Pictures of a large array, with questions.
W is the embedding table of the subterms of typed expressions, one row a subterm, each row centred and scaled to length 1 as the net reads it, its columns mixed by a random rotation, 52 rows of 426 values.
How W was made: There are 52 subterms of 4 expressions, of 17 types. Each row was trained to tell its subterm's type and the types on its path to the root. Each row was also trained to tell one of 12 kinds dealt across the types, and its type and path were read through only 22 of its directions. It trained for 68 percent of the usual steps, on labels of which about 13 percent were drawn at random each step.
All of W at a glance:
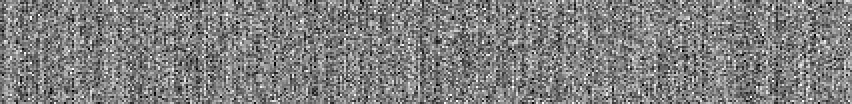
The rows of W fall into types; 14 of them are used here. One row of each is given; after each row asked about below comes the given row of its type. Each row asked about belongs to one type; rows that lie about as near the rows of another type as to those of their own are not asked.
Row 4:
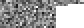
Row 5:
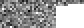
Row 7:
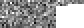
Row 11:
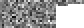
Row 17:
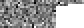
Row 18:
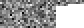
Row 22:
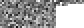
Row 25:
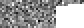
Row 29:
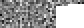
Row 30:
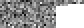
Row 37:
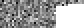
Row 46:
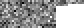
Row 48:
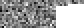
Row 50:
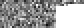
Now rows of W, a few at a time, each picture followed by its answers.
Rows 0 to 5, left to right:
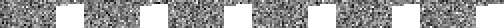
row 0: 30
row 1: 30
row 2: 25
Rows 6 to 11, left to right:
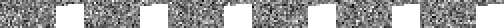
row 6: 25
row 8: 18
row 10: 4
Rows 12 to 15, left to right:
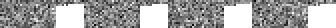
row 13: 11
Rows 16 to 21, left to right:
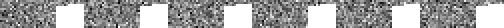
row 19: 25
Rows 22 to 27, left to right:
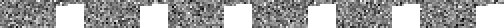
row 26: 48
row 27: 37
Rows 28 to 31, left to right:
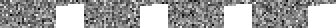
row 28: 22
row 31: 18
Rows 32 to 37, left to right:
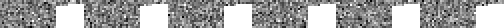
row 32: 18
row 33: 37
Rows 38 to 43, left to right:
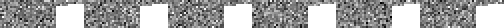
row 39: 7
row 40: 11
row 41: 7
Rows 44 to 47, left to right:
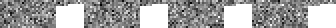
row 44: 46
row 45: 46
